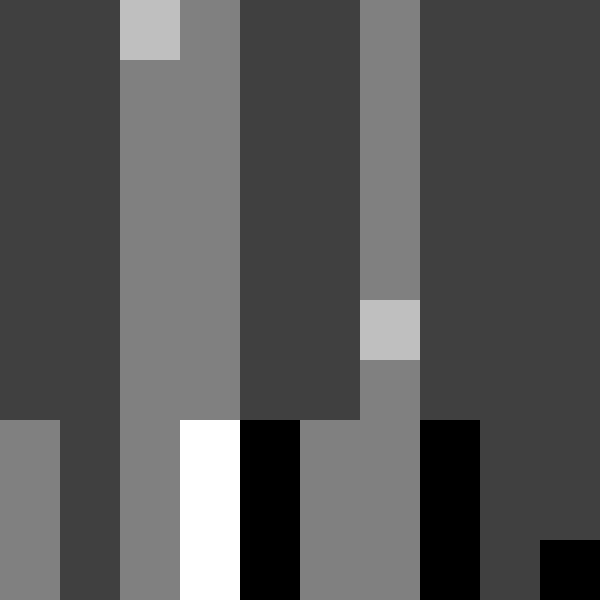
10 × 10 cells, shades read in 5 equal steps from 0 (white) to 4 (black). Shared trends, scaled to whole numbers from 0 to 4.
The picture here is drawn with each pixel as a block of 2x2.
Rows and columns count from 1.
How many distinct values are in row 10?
4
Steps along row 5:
same down same up same down up same same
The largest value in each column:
3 3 2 2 4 3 2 4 3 4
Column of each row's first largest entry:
1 1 1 1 1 1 1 5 5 5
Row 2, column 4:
2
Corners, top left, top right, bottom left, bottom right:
3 3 2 4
